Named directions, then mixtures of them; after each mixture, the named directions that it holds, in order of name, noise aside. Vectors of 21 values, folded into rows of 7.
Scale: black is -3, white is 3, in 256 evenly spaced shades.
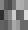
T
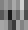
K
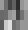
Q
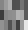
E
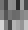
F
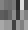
F, K, Q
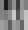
F, Q, T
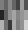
E, F, T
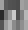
E, Q, T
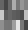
E, F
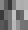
T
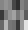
E, Q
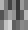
Q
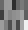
E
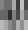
F, K, Q
